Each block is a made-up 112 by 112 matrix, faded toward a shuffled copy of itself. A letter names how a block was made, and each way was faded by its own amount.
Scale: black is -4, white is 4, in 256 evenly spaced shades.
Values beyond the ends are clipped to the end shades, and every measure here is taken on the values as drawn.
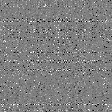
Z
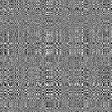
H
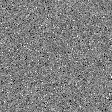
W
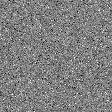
W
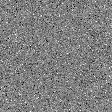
W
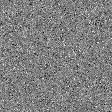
W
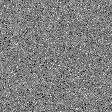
W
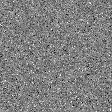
W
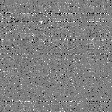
Z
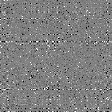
Z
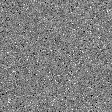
W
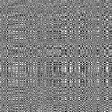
H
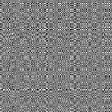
H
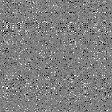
Z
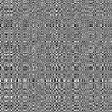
H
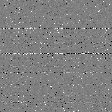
Z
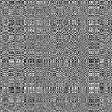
H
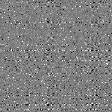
Z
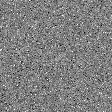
W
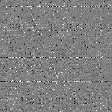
Z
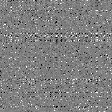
Z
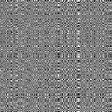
H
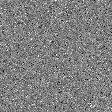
W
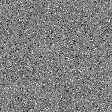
W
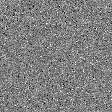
W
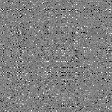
Z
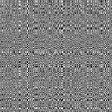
H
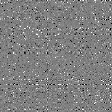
Z
